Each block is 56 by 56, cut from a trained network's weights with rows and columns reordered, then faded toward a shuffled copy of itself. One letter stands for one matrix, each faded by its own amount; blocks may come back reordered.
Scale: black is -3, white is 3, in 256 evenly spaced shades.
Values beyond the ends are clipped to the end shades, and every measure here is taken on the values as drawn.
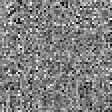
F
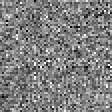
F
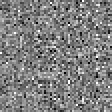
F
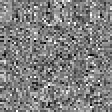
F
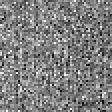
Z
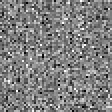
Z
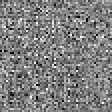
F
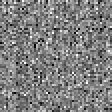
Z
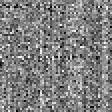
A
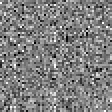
F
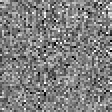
F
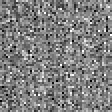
Z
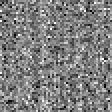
Z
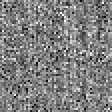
Z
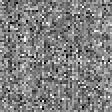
Z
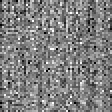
A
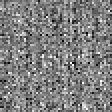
A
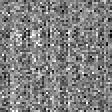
A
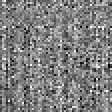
A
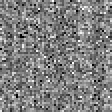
Z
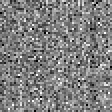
Z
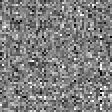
F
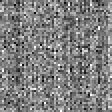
A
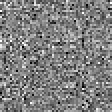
F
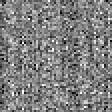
A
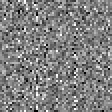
F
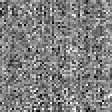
A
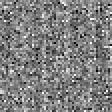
Z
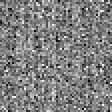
Z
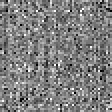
A
